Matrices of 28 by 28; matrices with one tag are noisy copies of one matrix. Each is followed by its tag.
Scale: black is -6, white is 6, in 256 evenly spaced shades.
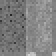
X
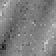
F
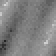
F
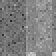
X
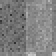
X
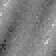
F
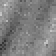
F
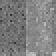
X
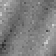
F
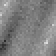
F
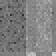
X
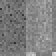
X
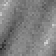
F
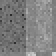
X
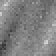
F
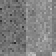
X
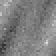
F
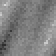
F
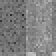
X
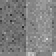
X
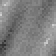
F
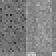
X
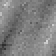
F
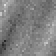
F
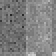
X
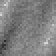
F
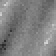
F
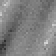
F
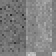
X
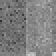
X
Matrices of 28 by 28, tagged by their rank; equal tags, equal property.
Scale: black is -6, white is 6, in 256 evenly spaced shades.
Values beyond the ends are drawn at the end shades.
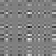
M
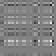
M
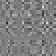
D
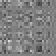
D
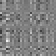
D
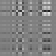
M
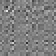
D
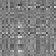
D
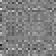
D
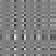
M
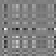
M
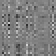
D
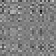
D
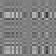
M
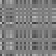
M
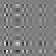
M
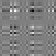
M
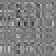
D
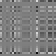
M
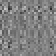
D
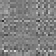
D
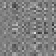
D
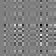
M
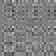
D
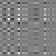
M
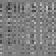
D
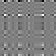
M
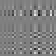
M
